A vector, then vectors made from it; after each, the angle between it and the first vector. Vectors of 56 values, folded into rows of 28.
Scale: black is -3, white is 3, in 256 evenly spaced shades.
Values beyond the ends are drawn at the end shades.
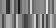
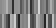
partly opposed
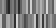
nearly parallel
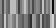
partly aligned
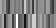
partly aligned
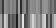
orthogonal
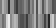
partly aligned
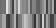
nearly opposite
